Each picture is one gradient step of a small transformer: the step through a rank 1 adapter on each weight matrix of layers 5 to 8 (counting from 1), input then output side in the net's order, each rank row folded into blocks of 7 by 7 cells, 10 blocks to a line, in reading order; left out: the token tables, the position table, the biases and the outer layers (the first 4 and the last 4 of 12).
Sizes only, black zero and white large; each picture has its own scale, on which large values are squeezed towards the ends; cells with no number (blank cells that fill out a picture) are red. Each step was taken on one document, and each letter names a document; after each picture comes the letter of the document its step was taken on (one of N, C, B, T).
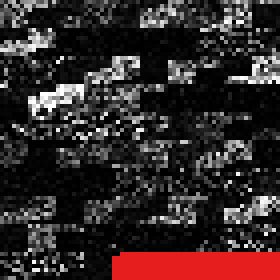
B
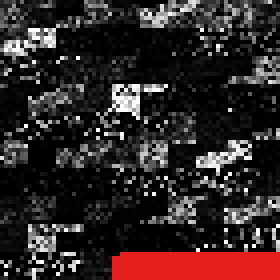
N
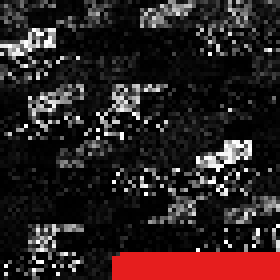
N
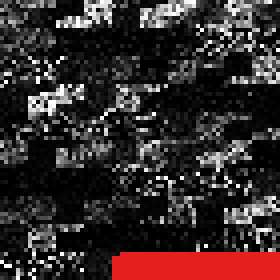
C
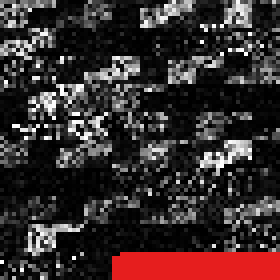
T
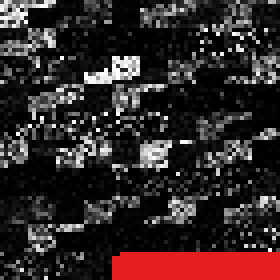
C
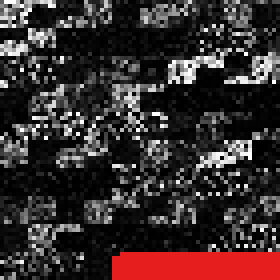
B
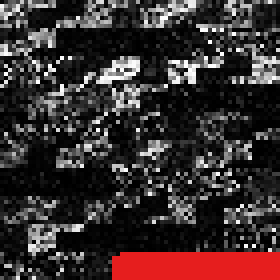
C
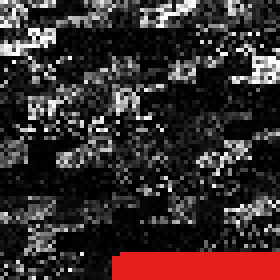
C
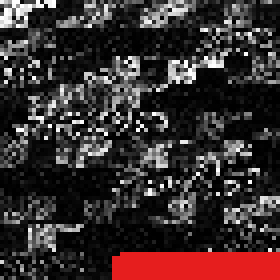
B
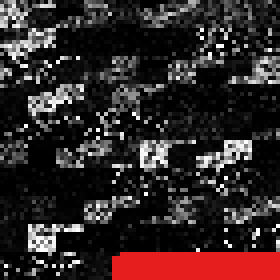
N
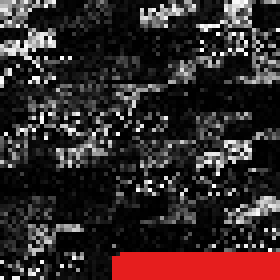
T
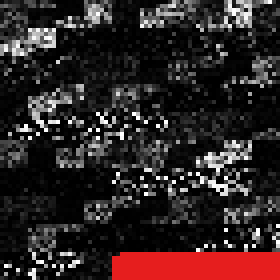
N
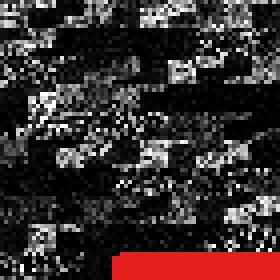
B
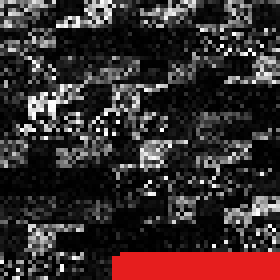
C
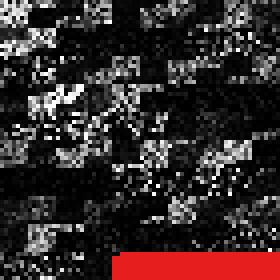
T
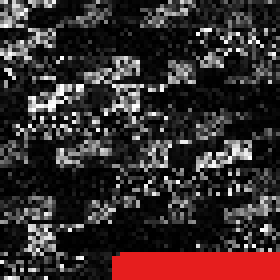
B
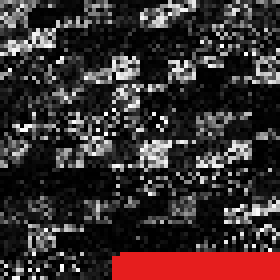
C
